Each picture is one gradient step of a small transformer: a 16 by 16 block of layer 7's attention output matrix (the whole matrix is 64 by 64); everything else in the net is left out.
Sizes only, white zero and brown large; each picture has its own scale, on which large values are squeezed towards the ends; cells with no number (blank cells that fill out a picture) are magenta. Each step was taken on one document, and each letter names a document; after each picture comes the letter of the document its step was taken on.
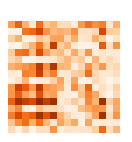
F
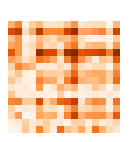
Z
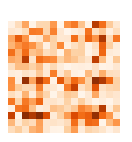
F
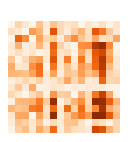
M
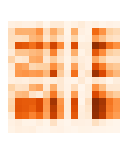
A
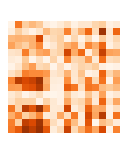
F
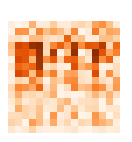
M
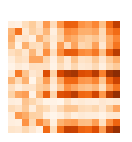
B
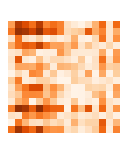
F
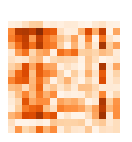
F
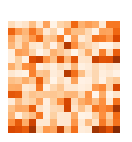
B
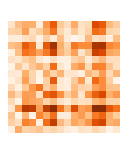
A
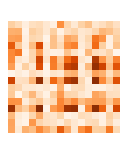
Z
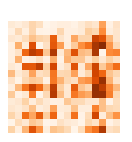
M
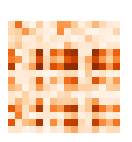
Z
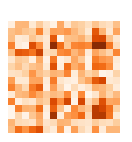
M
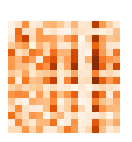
Z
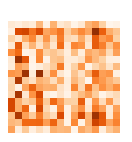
A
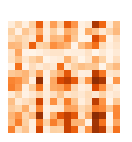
Z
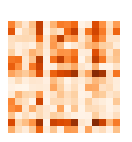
Z
